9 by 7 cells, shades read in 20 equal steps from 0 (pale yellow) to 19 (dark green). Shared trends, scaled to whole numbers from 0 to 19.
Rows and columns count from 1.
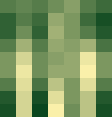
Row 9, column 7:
18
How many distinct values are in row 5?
6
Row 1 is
13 12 13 11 9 13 15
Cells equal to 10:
8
